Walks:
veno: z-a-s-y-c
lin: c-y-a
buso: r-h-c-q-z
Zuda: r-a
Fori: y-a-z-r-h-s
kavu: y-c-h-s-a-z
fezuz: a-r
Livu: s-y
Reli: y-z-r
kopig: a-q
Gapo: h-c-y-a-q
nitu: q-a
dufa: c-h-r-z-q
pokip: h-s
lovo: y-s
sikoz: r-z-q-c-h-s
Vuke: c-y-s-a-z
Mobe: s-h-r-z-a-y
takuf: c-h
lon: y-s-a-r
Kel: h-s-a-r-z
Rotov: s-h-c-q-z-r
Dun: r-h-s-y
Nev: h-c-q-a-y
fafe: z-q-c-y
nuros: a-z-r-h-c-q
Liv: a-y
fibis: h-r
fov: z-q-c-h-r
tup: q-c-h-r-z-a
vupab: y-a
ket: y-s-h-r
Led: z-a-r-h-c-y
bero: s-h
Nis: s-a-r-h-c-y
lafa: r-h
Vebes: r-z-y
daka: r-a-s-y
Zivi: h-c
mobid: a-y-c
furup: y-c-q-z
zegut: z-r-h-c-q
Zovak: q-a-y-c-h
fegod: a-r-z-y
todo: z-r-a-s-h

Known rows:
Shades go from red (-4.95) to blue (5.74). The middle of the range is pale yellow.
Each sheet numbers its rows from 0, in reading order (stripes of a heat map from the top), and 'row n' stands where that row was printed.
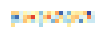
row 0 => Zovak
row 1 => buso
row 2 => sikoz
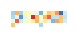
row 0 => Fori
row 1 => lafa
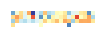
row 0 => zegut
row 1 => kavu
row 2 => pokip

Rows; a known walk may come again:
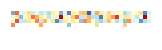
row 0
Reli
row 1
veno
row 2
Dun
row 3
nitu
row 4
Led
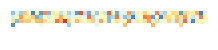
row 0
Rotov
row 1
ket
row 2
Nis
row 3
daka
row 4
vupab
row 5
furup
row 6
Vebes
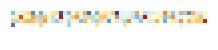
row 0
pokip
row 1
todo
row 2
buso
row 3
sikoz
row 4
fegod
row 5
Zuda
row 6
Livu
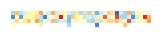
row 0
kavu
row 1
kopig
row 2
dufa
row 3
Kel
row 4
Fori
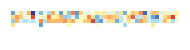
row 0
zegut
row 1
bero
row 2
lon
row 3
tup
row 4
lafa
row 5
Zovak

